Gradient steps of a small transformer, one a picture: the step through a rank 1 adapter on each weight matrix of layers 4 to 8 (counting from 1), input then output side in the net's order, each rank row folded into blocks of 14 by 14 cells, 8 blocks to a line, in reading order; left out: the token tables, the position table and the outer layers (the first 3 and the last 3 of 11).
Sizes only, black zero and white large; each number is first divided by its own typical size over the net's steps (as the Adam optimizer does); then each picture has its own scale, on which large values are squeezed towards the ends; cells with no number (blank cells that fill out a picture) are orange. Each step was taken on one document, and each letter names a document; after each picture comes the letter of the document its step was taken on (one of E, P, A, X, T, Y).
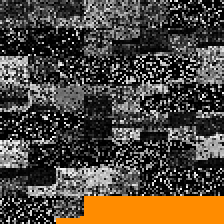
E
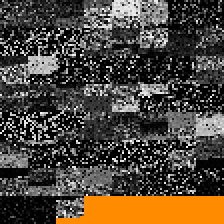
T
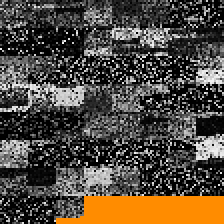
E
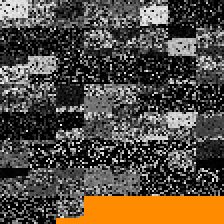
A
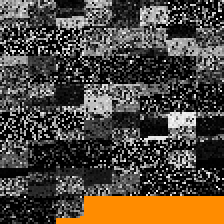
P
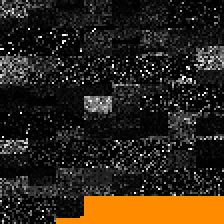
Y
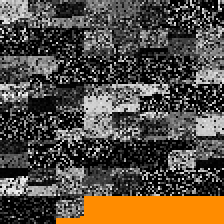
P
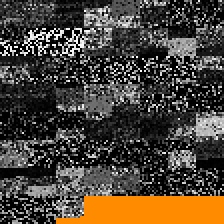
T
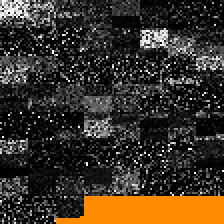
Y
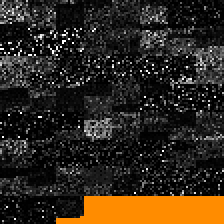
Y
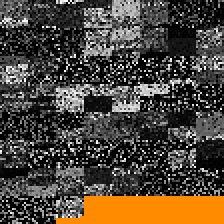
A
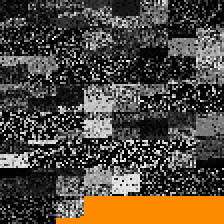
A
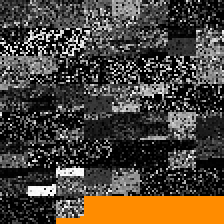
T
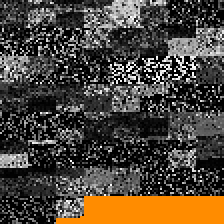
T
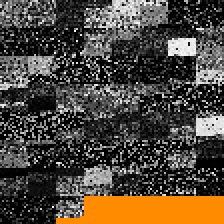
A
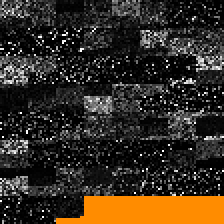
Y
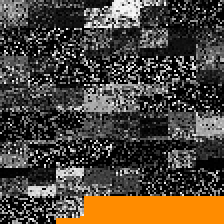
T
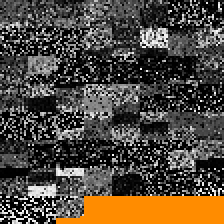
P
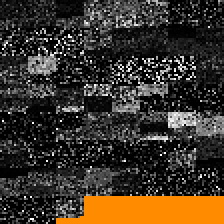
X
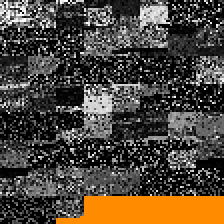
X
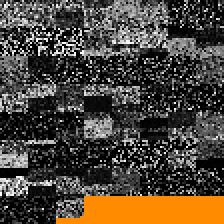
X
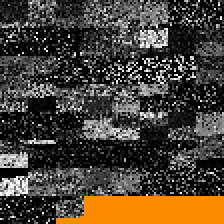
X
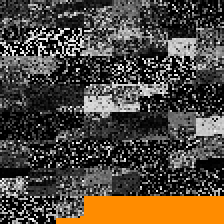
A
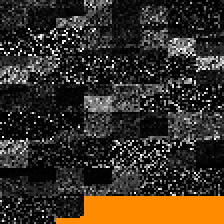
Y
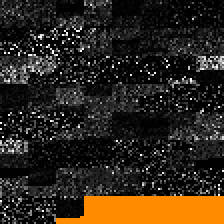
Y
